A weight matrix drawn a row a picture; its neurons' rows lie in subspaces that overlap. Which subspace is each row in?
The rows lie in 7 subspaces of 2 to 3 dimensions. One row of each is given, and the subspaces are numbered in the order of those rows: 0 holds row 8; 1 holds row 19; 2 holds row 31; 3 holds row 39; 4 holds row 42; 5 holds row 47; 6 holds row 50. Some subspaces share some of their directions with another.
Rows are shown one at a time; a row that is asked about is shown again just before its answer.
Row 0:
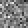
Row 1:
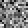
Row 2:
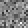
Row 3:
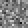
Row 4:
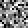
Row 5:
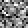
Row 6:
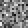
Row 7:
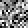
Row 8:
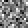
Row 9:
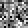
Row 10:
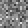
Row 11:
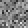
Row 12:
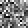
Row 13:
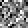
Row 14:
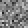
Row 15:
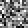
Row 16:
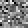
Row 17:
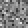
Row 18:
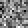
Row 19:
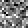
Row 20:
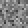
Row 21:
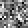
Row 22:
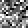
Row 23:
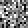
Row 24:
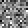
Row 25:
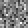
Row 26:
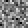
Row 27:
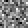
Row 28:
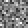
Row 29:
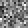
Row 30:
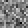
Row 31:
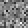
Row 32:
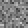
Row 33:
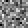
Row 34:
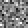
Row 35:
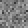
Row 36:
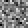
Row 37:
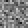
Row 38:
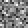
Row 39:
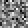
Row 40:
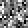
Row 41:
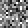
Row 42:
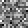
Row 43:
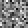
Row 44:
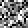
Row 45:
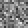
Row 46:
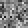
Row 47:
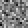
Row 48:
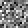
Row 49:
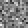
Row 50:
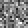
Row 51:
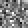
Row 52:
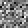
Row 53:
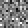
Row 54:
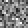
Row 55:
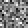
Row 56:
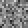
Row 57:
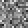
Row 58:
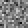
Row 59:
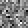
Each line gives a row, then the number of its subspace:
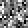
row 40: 6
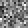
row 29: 6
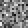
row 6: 5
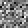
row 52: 3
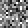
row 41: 1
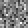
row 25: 6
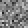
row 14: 2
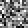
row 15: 0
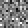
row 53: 1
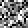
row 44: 0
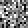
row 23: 6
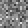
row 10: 1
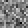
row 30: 2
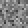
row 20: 5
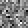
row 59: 4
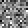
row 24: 4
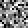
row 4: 5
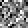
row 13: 0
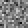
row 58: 3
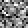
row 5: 1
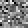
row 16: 6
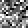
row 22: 1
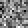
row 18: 0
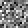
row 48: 3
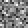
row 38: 1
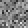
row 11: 2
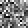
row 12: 4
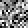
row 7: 2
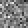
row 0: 4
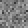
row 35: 2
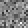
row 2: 2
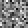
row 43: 3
